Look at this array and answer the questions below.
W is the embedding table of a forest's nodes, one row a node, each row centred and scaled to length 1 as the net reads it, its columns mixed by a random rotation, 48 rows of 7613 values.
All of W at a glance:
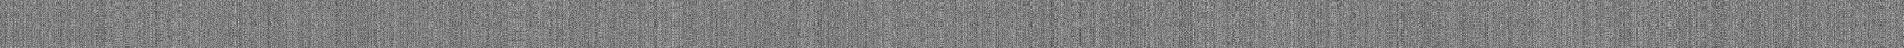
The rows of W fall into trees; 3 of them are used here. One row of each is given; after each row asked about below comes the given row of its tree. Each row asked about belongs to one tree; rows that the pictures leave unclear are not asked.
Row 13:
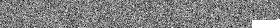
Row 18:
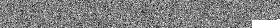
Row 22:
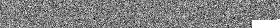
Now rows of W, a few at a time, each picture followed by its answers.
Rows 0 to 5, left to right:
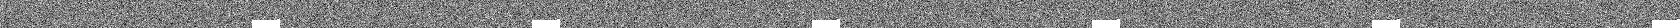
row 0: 22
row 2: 18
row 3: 18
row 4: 18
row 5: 18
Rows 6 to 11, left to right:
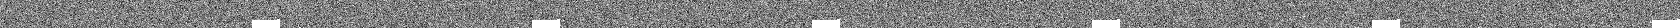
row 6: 22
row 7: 22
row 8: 22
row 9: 18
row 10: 22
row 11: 13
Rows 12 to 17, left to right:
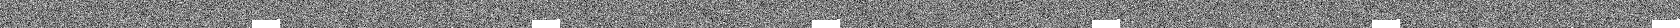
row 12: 18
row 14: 18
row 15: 18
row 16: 18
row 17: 13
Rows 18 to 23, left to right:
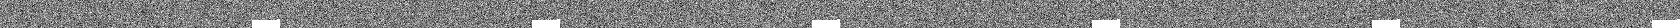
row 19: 22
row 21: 22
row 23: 13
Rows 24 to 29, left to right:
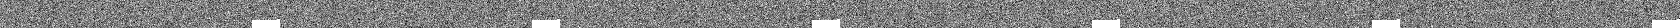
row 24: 22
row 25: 22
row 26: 22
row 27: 18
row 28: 22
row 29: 18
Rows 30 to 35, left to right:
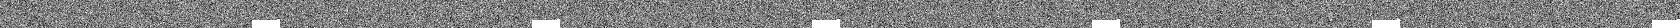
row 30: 18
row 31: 13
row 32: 18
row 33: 18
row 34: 13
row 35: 18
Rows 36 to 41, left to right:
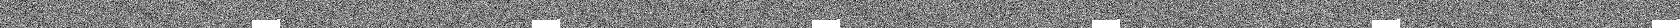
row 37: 22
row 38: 18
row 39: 18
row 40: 13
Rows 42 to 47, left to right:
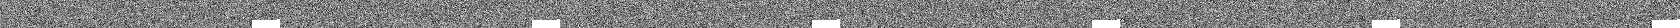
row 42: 22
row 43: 18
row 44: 22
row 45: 18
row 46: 22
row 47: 22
